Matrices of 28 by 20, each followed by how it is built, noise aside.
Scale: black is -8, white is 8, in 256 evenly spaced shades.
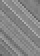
Toeplitz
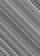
Toeplitz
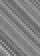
Toeplitz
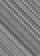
Toeplitz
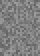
noise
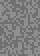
noise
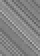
Toeplitz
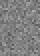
noise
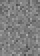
noise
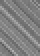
Toeplitz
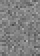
noise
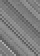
Toeplitz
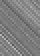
Toeplitz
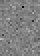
noise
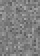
noise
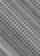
Toeplitz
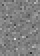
noise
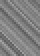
Toeplitz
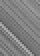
Toeplitz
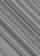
Toeplitz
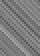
Toeplitz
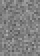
noise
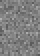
noise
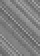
Toeplitz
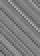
Toeplitz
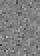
noise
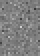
noise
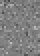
noise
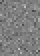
noise
